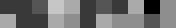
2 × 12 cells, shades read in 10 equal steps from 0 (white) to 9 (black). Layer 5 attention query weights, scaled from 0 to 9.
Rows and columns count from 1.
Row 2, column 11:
4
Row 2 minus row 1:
-4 0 1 1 1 0 -3 -3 1 -3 0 0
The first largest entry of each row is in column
10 2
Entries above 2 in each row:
10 11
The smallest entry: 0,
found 2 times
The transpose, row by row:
7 3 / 7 7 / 6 7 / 2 3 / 3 4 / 7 7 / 6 3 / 7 4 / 3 4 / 9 6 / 4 4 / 0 0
